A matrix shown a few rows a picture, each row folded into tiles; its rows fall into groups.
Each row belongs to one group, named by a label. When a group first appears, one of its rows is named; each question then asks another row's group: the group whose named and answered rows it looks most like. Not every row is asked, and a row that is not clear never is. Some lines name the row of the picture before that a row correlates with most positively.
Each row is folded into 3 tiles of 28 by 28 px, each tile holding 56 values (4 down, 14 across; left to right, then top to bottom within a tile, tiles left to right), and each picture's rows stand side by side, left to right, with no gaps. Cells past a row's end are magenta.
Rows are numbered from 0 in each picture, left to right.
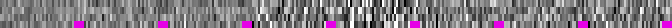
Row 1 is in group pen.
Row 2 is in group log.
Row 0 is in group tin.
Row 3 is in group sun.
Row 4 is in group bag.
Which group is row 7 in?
sun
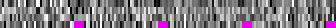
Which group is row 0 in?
pen
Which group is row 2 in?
log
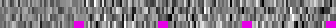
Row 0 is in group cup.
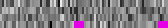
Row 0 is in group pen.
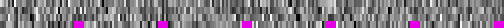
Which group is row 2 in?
bag
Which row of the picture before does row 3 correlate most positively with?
1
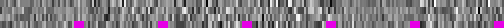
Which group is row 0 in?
tin
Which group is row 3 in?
pen
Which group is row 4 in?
log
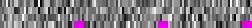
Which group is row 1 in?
tin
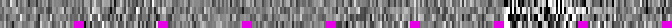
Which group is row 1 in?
sun
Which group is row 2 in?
bag
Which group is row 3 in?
cup
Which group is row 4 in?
tin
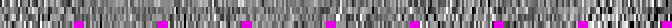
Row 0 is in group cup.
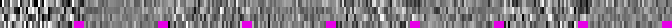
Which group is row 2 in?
sun
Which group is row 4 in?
pen
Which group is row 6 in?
pen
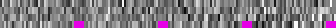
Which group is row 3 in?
tin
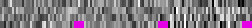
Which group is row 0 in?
tin
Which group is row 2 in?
log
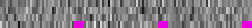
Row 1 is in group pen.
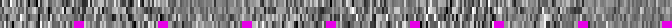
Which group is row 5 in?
sun
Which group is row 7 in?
sun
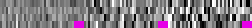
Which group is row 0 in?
log
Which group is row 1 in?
cup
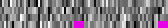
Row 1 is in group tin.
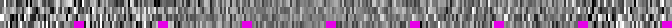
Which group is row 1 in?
log
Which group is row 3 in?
cup
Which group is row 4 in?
pen
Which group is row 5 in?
sun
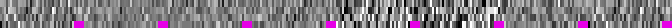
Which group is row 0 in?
sun
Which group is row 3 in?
tin
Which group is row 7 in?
sun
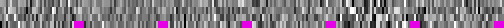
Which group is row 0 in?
sun
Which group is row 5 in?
bag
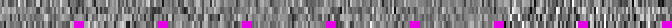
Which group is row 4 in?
bag
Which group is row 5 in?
bag
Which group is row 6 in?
sun
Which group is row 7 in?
log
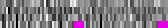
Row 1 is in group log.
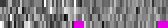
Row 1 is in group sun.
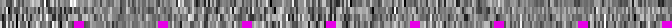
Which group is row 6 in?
log
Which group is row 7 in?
log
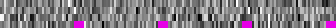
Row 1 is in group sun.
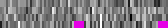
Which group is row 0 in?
sun
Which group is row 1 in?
log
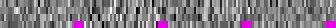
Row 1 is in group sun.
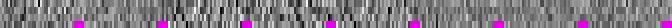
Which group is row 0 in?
cup
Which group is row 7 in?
cup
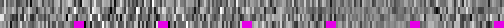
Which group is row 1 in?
sun
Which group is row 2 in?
sun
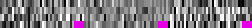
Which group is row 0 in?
tin
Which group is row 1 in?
cup
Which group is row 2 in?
log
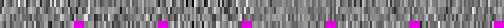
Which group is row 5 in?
sun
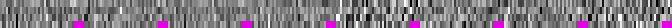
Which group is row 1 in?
bag
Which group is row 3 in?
log
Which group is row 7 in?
bag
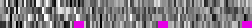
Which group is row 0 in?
pen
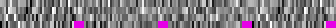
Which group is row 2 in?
cup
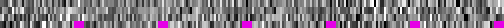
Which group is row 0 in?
tin
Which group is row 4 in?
cup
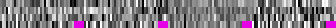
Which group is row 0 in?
log
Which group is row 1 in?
pen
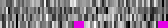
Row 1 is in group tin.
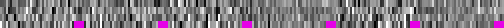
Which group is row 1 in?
log
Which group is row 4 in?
tin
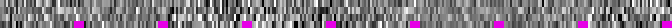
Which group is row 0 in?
pen
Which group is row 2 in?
bag
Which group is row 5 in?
pen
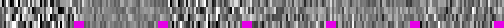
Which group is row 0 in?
cup
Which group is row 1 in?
pen
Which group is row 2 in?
cup
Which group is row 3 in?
tin
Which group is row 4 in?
log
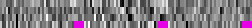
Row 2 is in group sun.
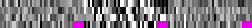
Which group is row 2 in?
log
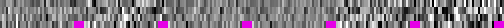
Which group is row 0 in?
log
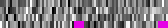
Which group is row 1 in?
tin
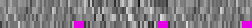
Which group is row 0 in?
sun
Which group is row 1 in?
pen
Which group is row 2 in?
sun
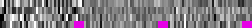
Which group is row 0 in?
bag
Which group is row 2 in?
log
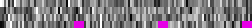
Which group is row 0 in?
bag
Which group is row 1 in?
log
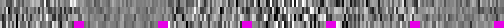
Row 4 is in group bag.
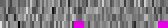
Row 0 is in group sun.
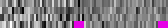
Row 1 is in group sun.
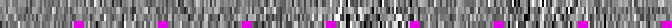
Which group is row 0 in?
sun
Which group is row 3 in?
tin
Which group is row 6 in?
cup
